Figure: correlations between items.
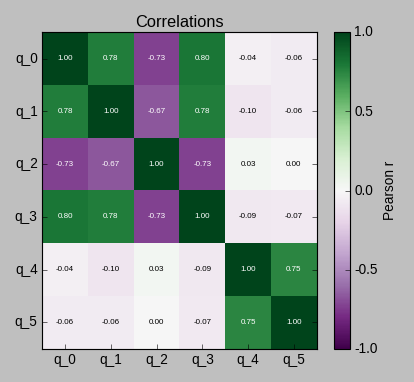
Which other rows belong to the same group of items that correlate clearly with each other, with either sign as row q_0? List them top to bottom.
q_1, q_2, q_3
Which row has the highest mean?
q_0
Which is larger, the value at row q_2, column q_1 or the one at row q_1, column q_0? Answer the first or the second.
the second
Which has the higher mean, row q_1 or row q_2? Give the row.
q_1
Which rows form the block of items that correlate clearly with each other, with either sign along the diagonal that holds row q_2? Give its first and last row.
q_0 to q_3
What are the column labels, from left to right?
q_0, q_1, q_2, q_3, q_4, q_5
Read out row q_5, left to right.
-0.06 -0.06 0.00 -0.07 0.75 1.00
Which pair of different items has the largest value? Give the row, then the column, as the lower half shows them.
q_3, q_0
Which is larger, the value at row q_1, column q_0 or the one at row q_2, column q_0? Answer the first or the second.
the first
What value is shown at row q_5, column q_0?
-0.06
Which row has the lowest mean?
q_2
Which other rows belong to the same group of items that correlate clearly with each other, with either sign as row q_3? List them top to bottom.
q_0, q_1, q_2
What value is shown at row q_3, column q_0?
0.80
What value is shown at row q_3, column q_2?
-0.73
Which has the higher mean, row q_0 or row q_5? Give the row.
q_0
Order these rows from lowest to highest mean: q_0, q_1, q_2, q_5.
q_2, q_5, q_1, q_0
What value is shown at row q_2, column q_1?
-0.67
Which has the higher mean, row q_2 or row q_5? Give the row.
q_5
